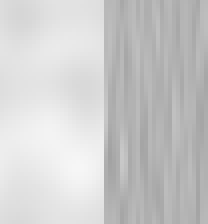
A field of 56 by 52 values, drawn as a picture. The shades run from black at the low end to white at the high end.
The table splits into one row of 2 panels. Panel 1,1: very high, smooth, faint in contrast. Panel 1,2: high, streaked downward, faint in contrast.
